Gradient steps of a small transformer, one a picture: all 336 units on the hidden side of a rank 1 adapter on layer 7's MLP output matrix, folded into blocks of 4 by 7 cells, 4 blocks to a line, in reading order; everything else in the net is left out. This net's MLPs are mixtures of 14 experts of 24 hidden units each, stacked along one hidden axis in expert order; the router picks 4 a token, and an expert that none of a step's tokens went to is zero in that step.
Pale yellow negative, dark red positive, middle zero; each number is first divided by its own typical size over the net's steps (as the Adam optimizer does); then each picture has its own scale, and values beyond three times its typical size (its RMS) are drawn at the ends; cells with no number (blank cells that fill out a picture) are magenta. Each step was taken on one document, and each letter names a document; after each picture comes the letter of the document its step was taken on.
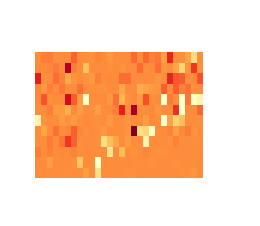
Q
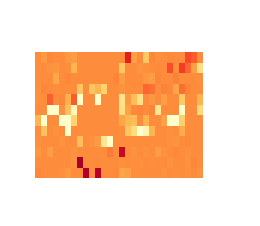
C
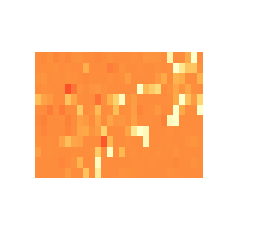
Q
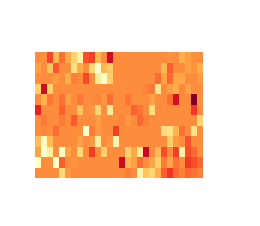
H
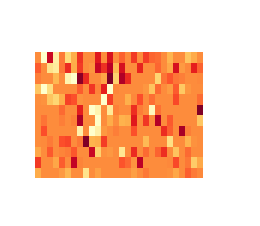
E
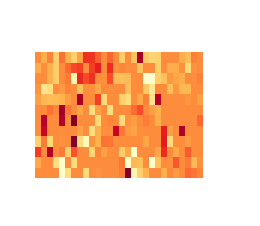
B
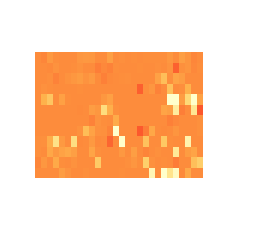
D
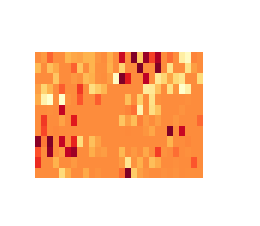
B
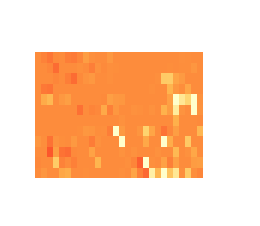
D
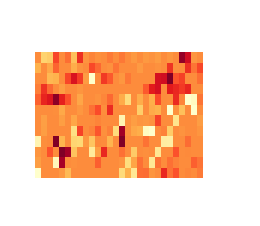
B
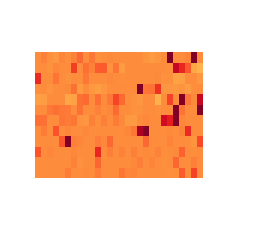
Q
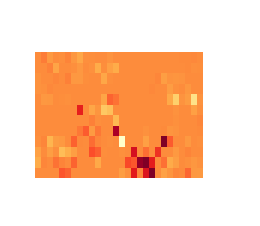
D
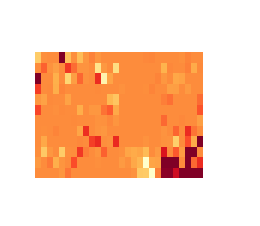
H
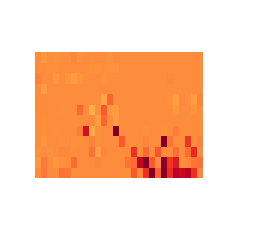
D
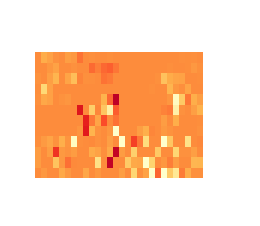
D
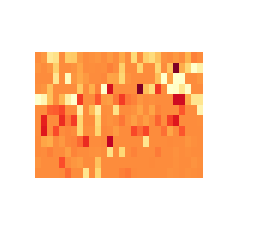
E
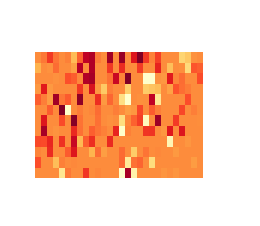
B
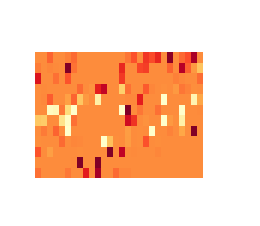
C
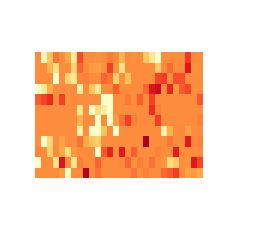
E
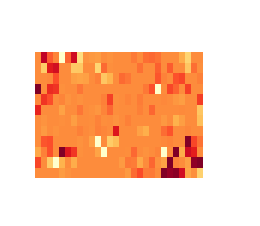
H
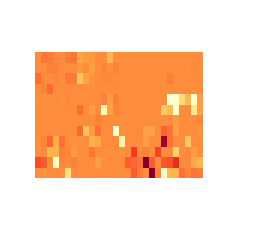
D
